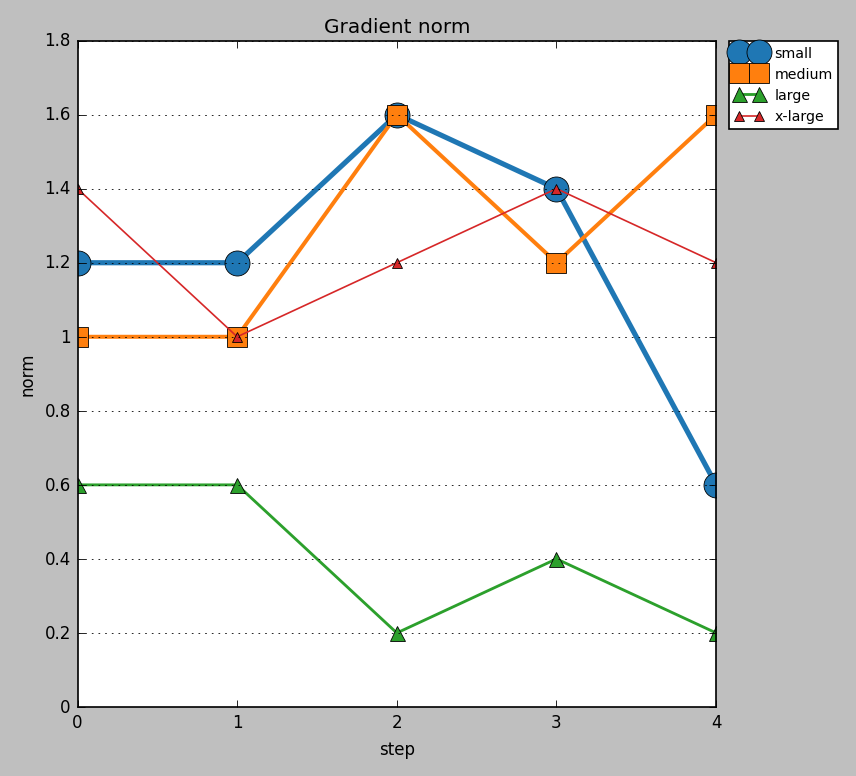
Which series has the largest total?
medium
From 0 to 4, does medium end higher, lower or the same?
higher
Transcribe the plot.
Title: Gradient norm
x-axis: step, ticks 0 1 2 3 4
y-axis: norm, ticks 0 0.2 0.4 0.6 0.8 1 1.2 1.4 1.6 1.8
Legend: small, medium, large, x-large
Values:
small: 1.2 1.2 1.6 1.4 0.6
medium: 1 1 1.6 1.2 1.6
large: 0.6 0.6 0.2 0.4 0.2
x-large: 1.4 1 1.2 1.4 1.2
